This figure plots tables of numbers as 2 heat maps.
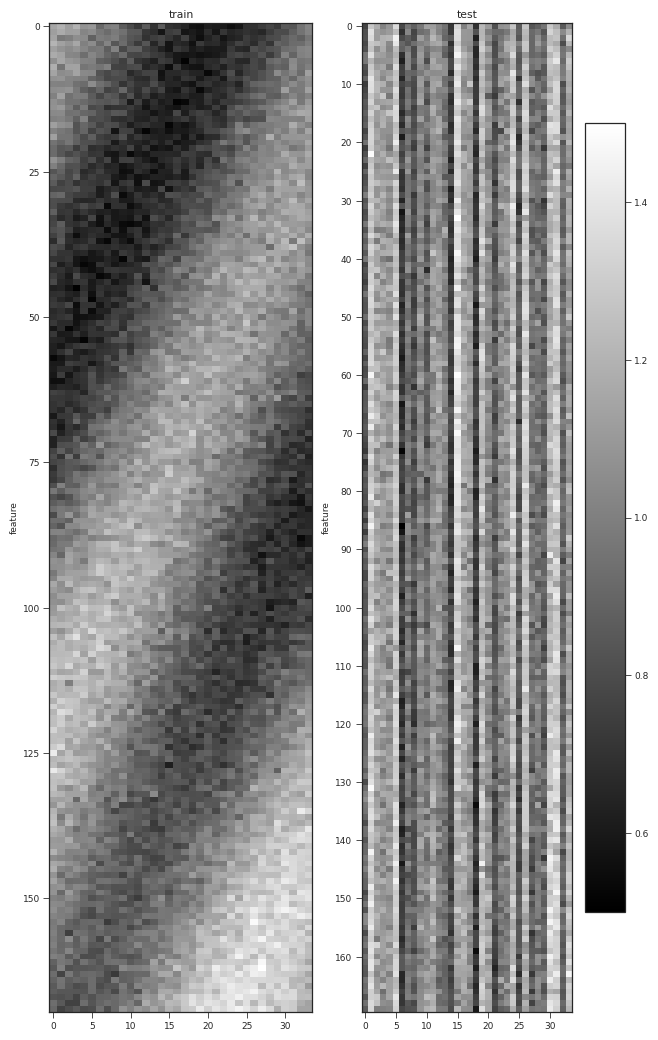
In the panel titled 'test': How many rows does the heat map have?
170
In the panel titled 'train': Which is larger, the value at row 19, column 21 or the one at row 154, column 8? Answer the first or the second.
the second
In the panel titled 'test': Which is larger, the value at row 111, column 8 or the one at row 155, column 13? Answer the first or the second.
the second
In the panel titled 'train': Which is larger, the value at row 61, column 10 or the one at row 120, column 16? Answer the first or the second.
the first
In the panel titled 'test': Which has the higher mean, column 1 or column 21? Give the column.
1
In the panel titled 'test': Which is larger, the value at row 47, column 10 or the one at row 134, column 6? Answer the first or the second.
the first
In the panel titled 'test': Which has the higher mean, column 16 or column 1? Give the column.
1
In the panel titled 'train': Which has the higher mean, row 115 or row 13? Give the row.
115
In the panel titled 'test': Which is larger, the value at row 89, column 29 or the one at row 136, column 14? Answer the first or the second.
the first
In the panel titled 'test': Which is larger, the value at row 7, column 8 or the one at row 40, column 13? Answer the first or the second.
the second
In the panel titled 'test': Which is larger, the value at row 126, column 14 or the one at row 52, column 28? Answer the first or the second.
the second
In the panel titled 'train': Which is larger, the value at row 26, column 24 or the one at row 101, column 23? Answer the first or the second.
the first
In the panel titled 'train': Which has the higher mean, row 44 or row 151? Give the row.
151
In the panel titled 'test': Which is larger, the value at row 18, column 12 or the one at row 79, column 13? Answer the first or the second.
the first
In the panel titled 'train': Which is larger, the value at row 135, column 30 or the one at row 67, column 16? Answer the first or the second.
the first
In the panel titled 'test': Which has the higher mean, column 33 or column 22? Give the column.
33
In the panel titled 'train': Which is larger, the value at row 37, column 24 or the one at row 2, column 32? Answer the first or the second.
the first
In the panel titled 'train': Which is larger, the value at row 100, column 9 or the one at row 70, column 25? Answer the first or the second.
the first
